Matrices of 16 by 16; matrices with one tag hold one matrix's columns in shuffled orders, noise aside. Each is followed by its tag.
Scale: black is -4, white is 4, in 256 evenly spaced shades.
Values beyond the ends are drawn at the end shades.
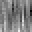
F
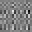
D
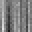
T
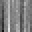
T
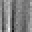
T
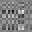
D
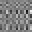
D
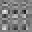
D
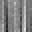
T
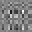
D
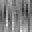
F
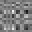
D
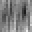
F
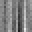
T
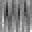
F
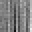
T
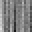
T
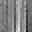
T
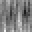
F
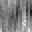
F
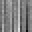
T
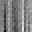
T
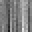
T
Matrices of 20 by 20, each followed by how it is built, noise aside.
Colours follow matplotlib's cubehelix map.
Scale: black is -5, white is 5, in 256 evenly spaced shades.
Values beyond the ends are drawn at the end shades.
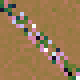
banded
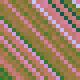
Toeplitz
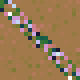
banded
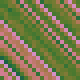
Toeplitz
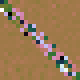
banded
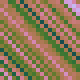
Toeplitz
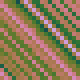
Toeplitz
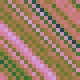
Toeplitz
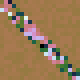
banded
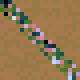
banded
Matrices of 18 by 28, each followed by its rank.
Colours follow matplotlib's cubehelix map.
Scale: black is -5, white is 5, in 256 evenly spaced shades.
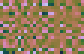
three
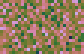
full rank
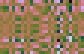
three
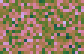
full rank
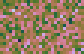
full rank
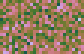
full rank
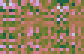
three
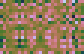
three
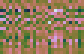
three
